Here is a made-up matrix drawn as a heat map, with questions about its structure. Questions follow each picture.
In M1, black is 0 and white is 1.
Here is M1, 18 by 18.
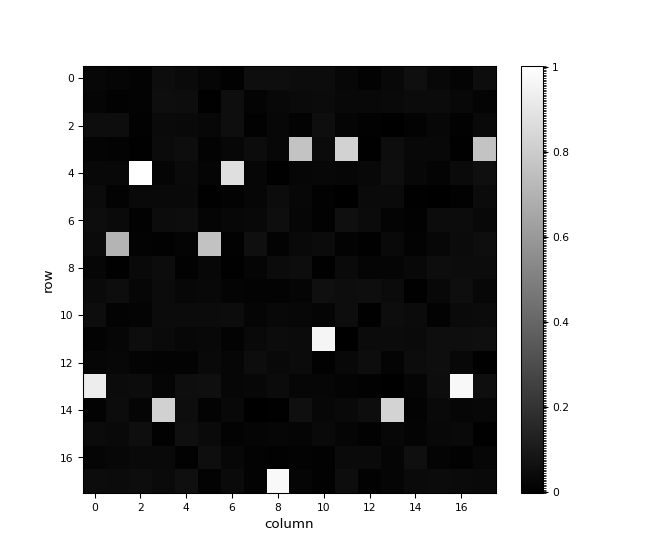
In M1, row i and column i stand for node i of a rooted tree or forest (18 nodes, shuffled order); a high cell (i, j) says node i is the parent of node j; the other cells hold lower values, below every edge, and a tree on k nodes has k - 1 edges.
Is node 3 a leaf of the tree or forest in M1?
no
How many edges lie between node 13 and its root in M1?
1
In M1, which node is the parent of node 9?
3
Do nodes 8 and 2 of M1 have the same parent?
no
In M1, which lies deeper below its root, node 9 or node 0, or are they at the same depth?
the same depth
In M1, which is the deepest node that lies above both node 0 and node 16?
13
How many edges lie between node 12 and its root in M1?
0
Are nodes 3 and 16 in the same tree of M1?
yes
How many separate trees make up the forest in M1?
5
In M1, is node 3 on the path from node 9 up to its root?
yes
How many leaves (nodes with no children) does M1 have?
11
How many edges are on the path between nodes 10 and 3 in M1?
2
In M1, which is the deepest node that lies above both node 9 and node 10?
3
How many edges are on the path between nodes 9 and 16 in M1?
4
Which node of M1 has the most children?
3
